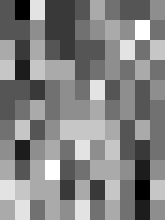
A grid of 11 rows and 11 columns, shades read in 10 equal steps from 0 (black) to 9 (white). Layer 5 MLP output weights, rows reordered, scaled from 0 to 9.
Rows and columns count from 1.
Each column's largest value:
8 8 8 9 7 8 8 7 8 9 7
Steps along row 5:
same down up up down up down up down up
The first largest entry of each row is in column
3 10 9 1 7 3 2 6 4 1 2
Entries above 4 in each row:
3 5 5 6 4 5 7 6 7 7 7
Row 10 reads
8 7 6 6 2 6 2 7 4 0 7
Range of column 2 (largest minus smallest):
8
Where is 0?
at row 1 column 2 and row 10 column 10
